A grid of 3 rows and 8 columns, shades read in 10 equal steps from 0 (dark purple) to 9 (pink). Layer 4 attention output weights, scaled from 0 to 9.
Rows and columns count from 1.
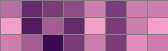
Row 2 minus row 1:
3 -1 2 -2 2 0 0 2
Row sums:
39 45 40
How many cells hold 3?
5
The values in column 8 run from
7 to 9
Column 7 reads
7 7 8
